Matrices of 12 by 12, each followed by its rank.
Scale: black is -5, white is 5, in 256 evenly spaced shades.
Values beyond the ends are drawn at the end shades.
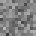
full rank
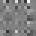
two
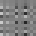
one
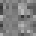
two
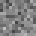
full rank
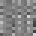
two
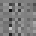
two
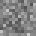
full rank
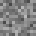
full rank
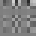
one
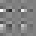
one
